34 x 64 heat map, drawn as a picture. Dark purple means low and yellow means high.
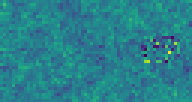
Stripes: none. Histogram: heavy tails on both sides. Slope: none. Odd patch: rougher, in the middle right. Mirror symmetry: none. Roughest part: middle right.
